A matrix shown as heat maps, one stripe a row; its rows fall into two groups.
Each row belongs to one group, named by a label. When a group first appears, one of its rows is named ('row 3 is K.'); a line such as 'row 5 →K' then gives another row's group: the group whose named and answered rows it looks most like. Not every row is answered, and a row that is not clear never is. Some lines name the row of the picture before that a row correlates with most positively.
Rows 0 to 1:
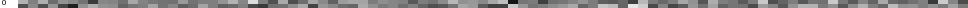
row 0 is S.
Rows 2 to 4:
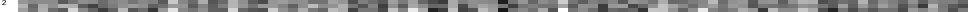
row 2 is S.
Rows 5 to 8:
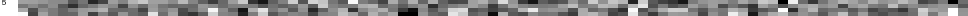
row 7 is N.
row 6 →S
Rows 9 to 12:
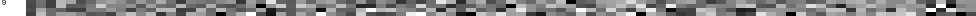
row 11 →S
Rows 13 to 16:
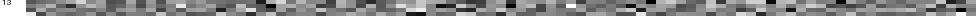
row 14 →S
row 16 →N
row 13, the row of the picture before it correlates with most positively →10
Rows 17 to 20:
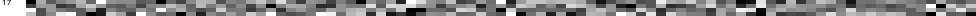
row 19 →N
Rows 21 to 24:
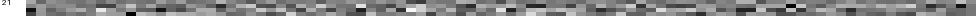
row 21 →N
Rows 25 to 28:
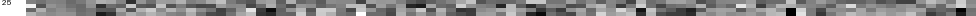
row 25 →N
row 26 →N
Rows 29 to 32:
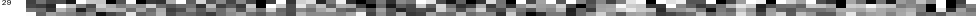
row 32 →N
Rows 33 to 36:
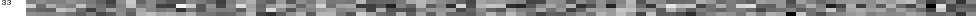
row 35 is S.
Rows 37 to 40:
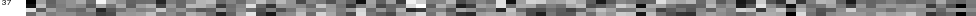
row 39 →N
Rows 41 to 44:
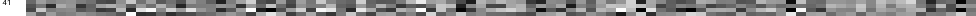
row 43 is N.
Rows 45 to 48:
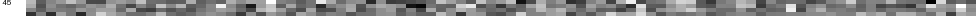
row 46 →N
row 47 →N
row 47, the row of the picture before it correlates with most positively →44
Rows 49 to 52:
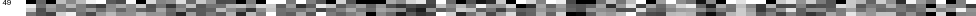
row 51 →N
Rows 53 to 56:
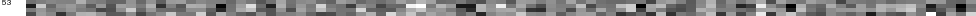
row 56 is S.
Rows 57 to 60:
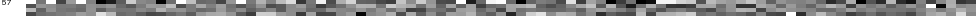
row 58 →S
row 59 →N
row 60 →N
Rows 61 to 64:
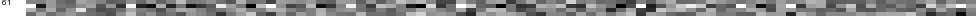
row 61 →S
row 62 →N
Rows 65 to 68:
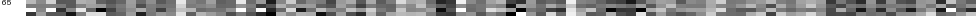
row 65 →S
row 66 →S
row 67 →S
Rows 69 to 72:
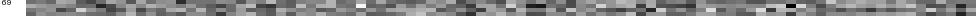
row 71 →S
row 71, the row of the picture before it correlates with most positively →68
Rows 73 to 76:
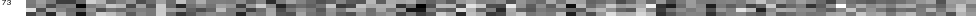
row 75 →N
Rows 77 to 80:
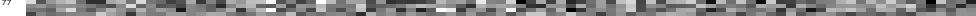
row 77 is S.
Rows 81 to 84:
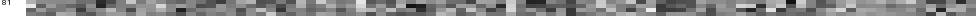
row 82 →N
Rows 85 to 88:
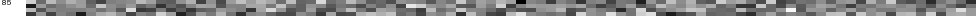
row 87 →N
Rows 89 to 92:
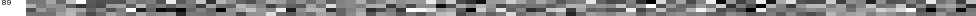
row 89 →S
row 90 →S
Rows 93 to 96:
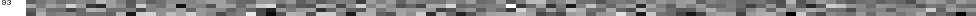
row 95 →S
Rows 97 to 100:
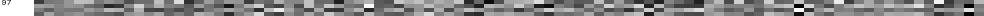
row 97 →S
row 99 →N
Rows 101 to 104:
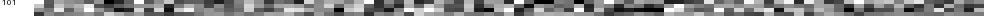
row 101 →N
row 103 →S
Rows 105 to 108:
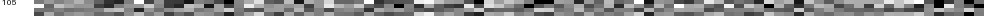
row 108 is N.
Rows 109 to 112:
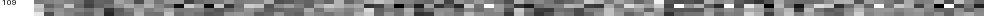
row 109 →S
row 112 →N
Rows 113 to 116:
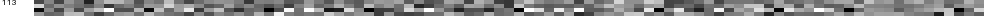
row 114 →N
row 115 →S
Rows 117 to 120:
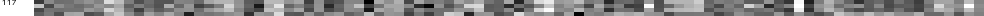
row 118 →N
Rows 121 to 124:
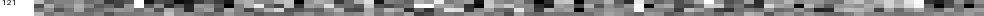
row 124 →N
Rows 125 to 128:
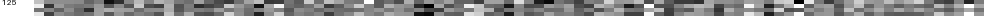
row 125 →N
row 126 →N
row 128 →N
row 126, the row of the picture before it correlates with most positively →124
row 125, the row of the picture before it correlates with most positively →122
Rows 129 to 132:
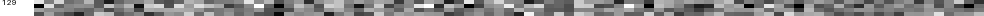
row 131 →N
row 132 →S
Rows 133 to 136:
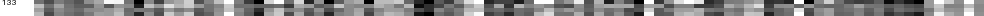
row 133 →N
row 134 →N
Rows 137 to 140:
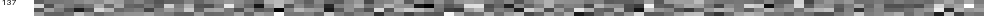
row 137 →N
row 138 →N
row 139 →S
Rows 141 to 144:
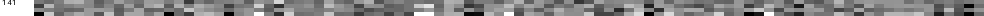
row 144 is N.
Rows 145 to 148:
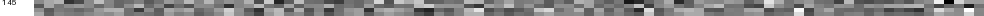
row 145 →S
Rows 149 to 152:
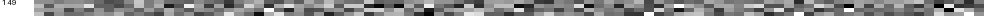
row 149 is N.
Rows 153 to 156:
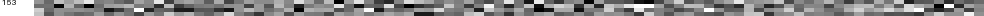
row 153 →S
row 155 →N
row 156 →N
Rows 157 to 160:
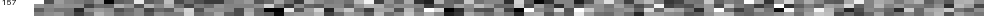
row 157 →N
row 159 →S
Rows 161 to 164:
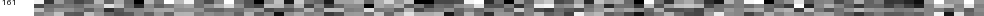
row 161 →N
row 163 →N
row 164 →S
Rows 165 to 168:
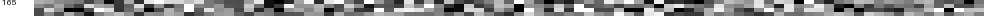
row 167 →S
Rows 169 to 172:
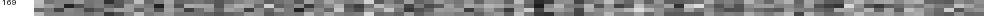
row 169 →N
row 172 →N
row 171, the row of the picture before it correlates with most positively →168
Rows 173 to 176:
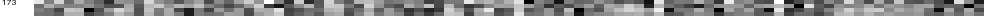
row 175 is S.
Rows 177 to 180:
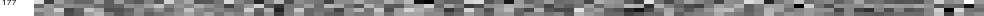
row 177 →N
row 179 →S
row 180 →S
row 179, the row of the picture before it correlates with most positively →173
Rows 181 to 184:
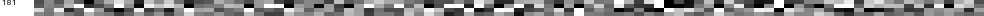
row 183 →S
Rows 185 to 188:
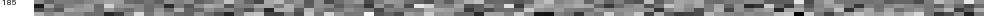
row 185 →N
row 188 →N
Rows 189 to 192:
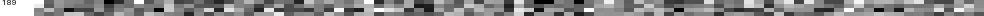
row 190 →N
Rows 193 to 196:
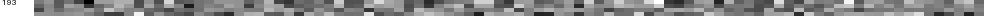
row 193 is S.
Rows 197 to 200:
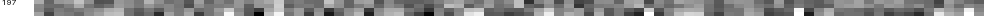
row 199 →N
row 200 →N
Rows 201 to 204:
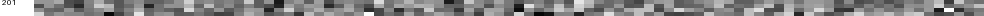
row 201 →S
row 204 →N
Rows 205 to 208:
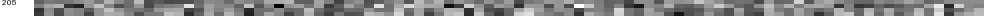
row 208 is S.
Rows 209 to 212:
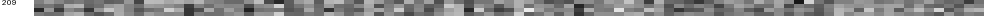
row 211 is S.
